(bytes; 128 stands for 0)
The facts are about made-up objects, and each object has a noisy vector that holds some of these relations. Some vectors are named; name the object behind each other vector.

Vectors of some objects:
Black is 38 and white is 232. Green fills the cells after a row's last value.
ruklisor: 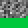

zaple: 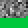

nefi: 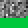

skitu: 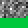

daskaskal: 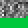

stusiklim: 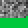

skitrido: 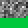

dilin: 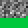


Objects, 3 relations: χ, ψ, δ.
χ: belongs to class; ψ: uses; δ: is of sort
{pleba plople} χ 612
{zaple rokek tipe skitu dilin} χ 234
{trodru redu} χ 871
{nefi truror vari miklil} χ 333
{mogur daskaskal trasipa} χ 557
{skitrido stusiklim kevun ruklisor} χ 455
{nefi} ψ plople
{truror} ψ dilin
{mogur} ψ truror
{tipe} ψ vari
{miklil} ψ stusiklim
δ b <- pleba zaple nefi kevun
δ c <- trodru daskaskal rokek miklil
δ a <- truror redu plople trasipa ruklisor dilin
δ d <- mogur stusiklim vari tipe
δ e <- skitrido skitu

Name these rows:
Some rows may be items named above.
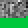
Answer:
kevun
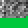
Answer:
mogur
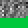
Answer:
rokek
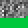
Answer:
miklil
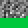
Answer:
truror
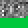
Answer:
trodru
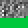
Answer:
miklil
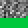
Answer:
trasipa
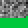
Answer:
stusiklim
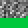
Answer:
trasipa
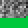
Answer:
tipe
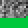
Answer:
tipe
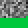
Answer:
pleba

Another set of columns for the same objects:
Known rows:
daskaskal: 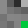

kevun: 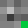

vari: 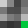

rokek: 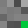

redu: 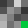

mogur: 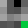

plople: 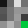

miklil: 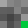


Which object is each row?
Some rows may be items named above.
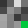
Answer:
redu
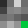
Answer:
ruklisor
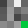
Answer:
truror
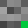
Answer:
skitu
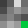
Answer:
ruklisor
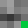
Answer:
nefi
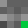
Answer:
skitrido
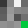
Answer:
truror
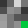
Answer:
redu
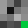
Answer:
tipe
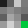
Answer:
trasipa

